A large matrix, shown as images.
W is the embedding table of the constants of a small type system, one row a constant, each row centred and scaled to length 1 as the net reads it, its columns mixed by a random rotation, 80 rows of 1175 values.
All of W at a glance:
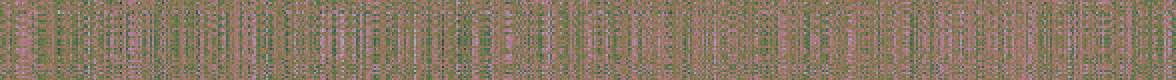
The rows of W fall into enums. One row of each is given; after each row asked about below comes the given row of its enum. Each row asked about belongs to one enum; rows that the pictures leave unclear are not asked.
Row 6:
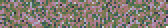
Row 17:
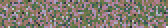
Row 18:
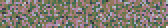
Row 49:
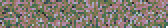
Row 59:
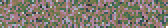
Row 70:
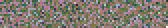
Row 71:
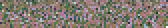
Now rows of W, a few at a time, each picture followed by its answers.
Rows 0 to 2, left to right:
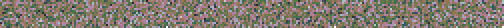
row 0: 49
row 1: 59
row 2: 18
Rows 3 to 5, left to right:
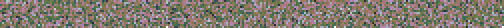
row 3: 18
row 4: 49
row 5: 17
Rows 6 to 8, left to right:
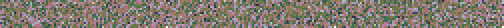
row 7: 59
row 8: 18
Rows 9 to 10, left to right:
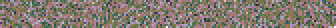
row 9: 6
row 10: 59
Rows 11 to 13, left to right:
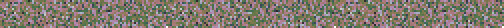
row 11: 17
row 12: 17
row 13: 17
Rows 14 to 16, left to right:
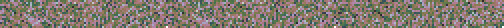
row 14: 6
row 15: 6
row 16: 49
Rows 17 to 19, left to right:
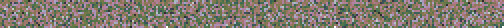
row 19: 49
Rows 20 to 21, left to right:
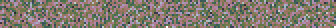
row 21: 70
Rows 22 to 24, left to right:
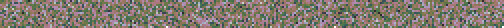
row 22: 17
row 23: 6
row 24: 49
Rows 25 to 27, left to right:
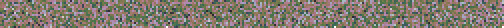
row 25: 17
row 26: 49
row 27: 18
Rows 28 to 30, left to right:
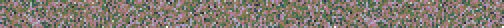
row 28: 6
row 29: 59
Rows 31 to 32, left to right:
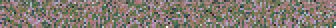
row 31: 6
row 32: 49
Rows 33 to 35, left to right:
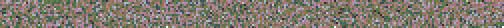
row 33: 18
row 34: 70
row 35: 49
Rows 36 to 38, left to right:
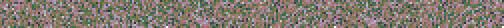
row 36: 17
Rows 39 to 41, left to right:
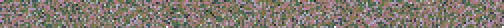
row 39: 70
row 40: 49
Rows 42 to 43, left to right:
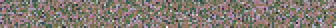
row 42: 70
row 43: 71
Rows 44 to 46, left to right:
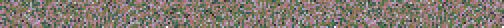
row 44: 6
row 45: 49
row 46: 6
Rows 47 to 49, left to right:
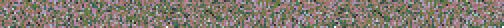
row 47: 17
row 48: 49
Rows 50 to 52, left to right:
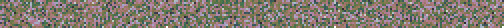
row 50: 6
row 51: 18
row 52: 71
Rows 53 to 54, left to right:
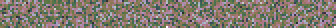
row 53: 18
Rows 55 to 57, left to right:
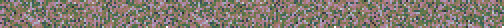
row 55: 6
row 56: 6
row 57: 17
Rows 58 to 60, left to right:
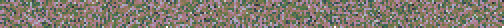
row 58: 6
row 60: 70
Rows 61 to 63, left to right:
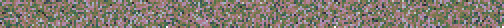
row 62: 6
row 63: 59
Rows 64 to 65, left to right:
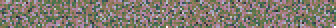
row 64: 18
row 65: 17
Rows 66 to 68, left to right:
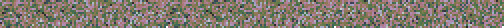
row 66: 49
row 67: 49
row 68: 17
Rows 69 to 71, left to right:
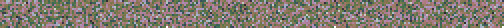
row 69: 18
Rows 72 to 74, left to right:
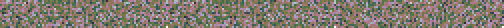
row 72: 18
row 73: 18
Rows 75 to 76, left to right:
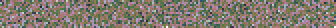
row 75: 59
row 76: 70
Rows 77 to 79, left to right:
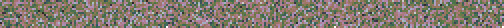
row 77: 49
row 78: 6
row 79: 59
